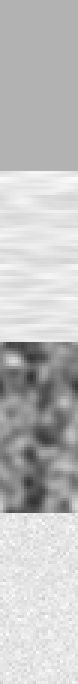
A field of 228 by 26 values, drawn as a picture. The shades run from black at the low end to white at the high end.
It is made of 4 by 1 panels. Panel 1,1: high, flat. Panel 2,1: very high, streaked across, faint in contrast. Panel 3,1: middling, blotchy, strong in contrast. Panel 4,1: very high, fine-grained, faint in contrast.
